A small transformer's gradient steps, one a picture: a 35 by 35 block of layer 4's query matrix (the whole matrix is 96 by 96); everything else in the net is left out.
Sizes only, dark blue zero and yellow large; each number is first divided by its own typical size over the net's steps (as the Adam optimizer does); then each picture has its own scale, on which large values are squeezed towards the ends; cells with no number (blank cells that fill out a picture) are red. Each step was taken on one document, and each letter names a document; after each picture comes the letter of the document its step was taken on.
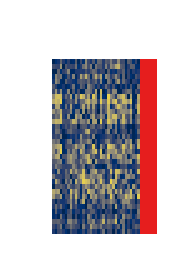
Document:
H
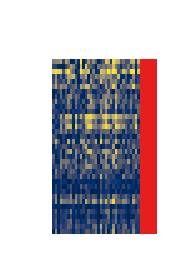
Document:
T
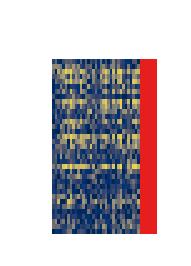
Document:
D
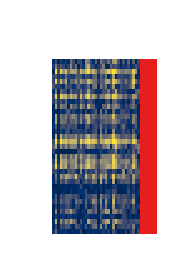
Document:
T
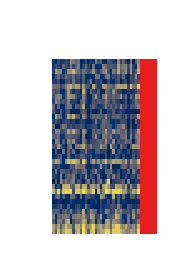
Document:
H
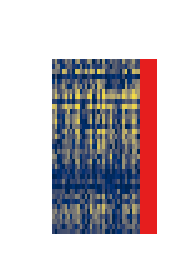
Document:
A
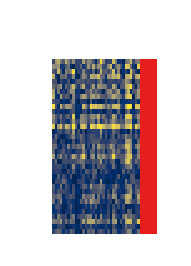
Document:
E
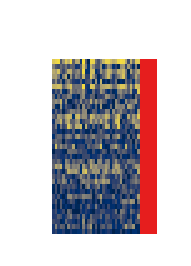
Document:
H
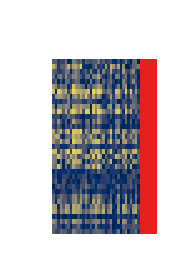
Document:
A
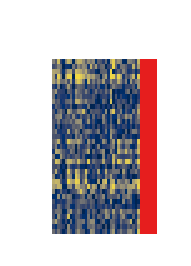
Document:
H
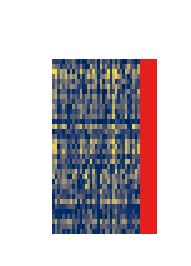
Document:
T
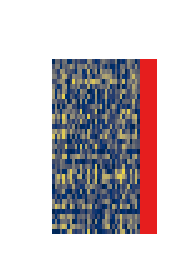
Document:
D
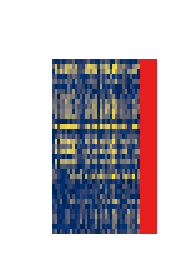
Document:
T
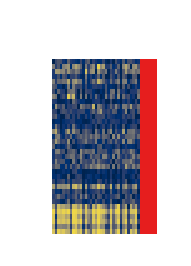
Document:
A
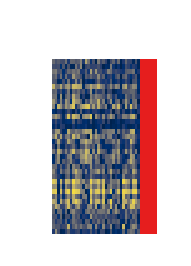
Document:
A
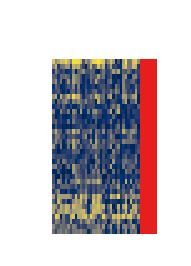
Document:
A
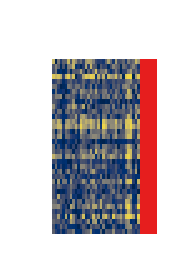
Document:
E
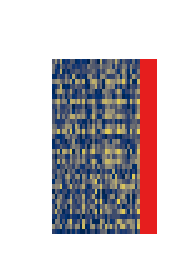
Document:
H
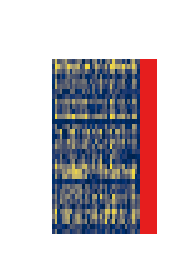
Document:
T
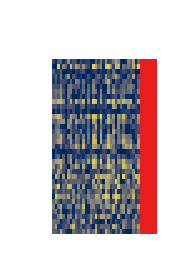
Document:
H
